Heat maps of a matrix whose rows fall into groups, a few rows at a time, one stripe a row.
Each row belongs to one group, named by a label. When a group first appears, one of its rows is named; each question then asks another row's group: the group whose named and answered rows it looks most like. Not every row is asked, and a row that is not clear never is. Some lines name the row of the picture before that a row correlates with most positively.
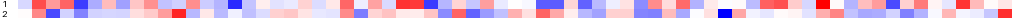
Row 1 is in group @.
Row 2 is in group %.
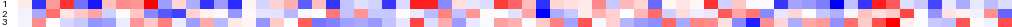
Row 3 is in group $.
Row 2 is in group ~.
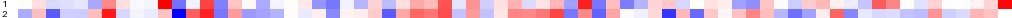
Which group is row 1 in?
$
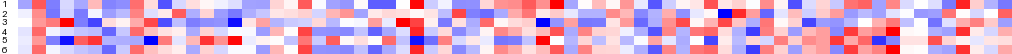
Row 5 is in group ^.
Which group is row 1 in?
$
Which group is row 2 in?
%
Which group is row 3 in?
@
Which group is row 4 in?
$
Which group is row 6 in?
$
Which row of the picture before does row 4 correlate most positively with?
1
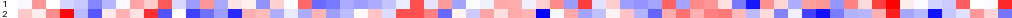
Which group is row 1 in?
$
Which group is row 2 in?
@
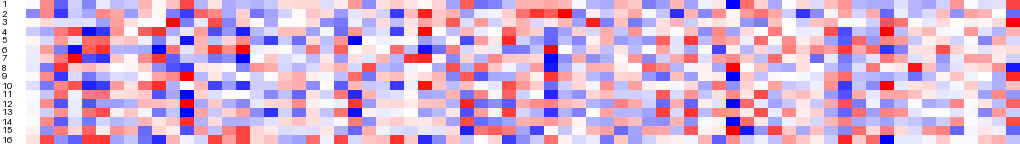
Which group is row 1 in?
%
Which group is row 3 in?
$
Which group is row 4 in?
@
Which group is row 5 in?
~
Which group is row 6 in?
^
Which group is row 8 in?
~
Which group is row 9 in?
%
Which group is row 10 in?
@
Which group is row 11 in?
~
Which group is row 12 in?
%
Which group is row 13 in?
~
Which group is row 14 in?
%
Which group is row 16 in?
^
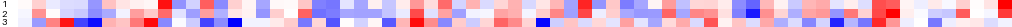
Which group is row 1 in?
$
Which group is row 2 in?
$
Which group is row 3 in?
@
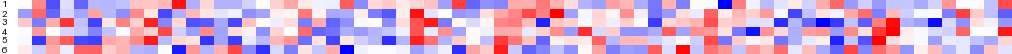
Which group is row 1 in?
%
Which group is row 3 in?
@
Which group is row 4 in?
$
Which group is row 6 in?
~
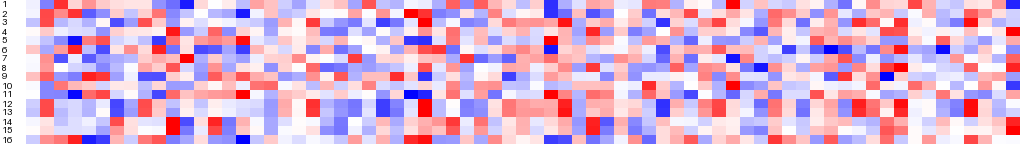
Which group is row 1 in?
~
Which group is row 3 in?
$
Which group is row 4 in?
$
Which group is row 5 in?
^
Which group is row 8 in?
$
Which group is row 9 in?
^
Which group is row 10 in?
~
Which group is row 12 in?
$
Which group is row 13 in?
$
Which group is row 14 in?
$
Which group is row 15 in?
$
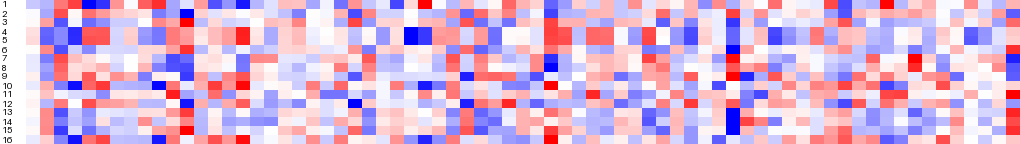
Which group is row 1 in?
@
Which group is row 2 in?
~
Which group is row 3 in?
%
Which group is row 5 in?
^
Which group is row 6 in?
%
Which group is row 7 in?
~
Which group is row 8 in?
~
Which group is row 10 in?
^
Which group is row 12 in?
~
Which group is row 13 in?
%
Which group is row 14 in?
%
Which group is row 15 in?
%
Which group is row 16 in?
^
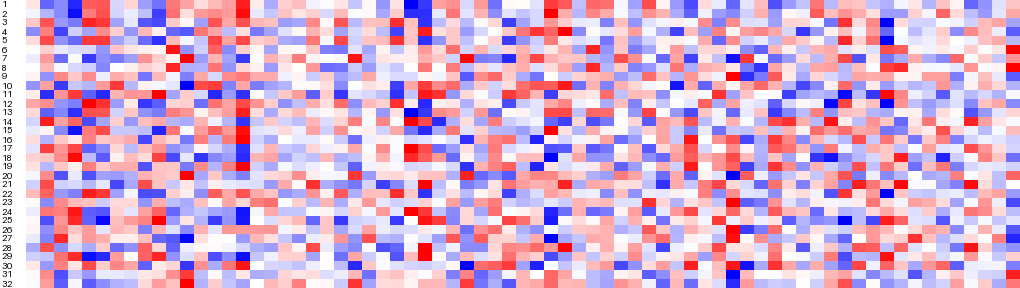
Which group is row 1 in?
^
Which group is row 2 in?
^
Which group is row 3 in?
^
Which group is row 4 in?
$
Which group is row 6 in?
$
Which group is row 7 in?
%
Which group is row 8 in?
$
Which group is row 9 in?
~
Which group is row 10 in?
$
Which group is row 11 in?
@
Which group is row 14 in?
@
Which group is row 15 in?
^
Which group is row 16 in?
~
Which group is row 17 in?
@
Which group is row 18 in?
@
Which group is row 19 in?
~
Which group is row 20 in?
%
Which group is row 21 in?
$
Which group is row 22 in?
^
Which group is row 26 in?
~
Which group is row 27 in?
~
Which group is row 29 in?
@
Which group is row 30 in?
~
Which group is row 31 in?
%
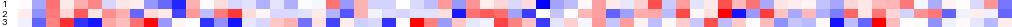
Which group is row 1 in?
~
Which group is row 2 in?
~
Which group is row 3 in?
@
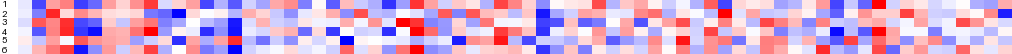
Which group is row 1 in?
@
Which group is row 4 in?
@
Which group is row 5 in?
~
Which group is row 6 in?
@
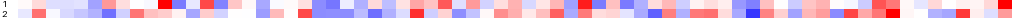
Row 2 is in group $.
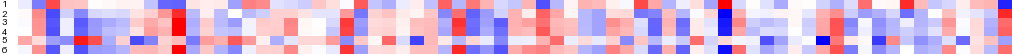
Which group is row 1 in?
~
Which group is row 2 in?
%
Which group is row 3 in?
%
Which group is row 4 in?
%
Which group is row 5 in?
^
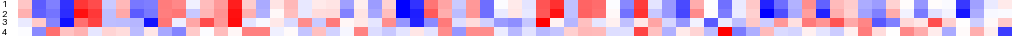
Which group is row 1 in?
^
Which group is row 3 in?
^
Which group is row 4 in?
~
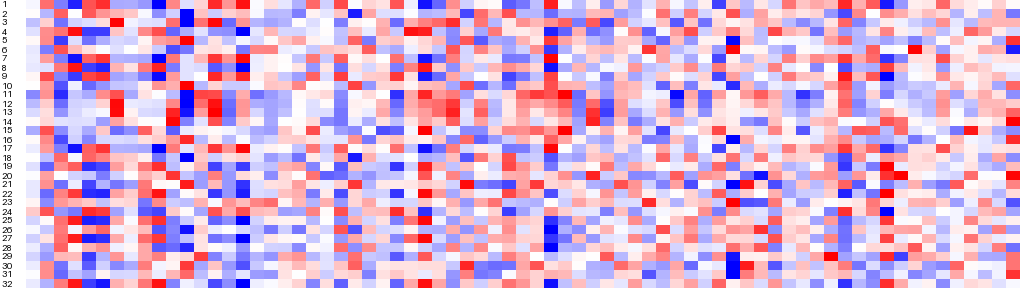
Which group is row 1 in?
^
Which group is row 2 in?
~
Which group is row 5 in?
%
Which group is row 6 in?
~
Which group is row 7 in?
^
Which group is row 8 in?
@
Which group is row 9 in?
^
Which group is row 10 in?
%
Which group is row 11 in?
$
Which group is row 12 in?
$
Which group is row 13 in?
$
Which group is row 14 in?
$
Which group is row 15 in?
$
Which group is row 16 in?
%
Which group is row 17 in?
^
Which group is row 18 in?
~
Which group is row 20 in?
$
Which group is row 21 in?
%
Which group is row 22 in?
@
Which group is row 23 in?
~
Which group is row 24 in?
^
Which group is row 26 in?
~
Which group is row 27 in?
@
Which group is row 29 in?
@
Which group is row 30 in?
%
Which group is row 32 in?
@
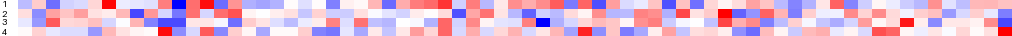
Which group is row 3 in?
~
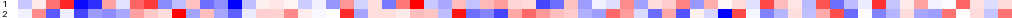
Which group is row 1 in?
@
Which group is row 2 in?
%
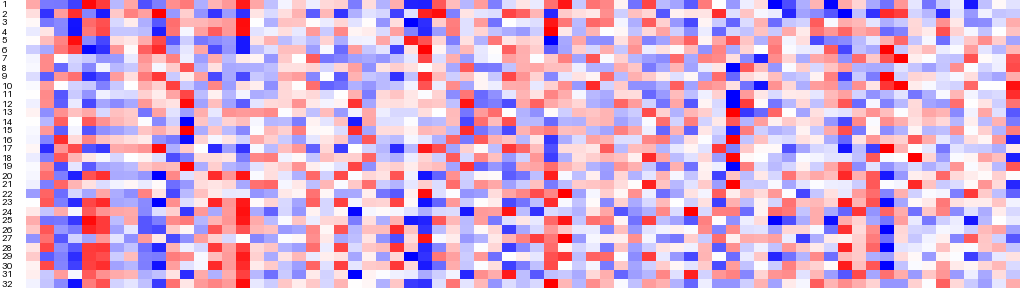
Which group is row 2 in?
@
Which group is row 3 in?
^
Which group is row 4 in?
^
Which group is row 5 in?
@
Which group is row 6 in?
@
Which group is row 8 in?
%
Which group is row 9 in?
@
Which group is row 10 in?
$
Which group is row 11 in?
%
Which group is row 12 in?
%
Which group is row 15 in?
%
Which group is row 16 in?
~
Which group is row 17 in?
@
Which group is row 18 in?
~
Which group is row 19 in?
%
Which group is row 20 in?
^
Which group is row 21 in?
~
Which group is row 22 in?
$
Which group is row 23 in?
^
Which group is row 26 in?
^
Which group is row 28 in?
^
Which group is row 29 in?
^
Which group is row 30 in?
^
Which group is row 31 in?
~
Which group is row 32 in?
^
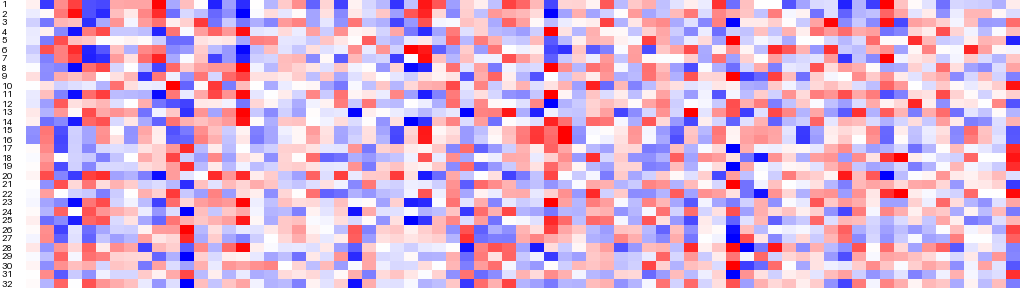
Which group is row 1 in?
@
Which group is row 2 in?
@
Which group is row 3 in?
@
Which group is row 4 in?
^
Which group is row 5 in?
~
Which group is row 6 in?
@
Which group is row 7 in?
@
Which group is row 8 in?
^
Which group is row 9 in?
~
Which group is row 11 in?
^
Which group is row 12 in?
~
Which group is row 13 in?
~
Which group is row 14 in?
^
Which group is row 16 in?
$
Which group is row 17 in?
%
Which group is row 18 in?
$
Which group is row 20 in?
^
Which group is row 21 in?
~
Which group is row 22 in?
$
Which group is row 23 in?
^
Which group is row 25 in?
^
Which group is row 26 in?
%
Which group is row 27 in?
%
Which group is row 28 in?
~
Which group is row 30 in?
~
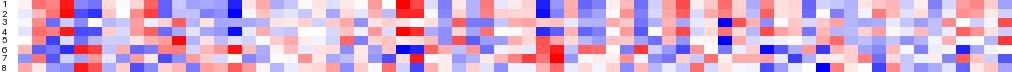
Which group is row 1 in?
@
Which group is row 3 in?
%
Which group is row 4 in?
@
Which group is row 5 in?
%
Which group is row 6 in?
^
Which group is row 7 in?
$
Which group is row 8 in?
^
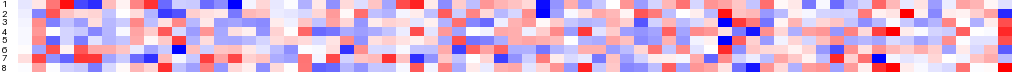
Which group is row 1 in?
@
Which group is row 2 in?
~
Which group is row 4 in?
$
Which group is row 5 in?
%
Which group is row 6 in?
~
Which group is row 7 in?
^
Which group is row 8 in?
$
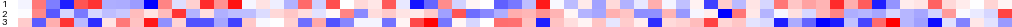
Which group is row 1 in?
^
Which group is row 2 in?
%
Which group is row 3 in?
@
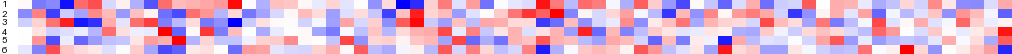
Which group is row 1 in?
^
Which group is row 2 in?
$
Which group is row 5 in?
%
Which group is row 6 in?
~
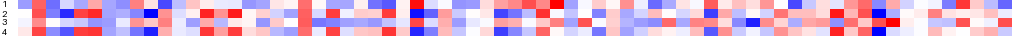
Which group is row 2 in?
^
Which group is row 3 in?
$
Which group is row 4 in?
^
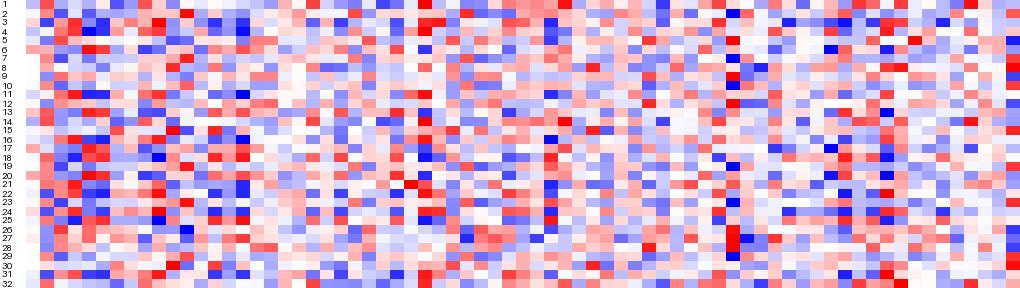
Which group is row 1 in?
$
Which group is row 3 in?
@
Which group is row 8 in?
$
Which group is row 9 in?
~
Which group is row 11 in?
@
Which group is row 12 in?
~
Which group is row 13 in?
^
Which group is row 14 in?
$
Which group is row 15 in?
$
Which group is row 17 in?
^
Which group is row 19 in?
%
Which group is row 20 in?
^
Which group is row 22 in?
@
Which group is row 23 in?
%
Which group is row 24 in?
@
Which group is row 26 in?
~
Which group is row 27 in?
~
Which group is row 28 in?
~
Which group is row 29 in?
%
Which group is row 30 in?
$
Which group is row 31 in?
@
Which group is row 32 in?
$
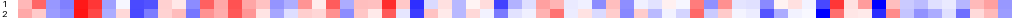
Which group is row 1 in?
^
